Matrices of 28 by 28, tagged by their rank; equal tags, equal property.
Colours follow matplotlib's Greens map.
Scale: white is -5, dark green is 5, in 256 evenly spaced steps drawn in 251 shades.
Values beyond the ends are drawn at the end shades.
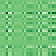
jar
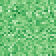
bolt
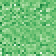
bolt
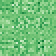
bolt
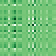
jar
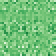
bolt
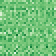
bolt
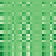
jar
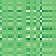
jar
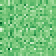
bolt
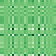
jar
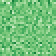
bolt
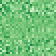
bolt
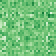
bolt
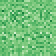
bolt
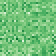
bolt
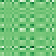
jar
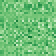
bolt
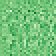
bolt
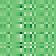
jar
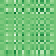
jar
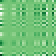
jar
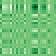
jar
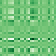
jar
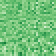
bolt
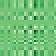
jar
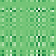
jar
